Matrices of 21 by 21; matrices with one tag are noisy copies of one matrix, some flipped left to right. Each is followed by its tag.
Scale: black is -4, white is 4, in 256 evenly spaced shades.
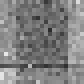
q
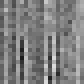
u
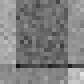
q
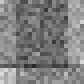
q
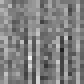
u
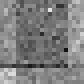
q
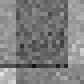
q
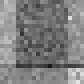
q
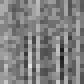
u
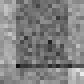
q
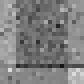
q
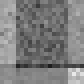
q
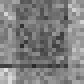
q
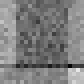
q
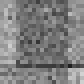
q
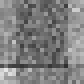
q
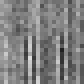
u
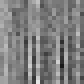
u
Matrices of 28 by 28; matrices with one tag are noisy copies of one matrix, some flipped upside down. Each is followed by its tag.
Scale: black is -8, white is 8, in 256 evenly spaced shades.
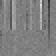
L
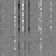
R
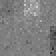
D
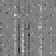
R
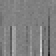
L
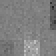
D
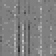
R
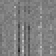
R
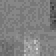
D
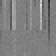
L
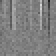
L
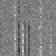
R
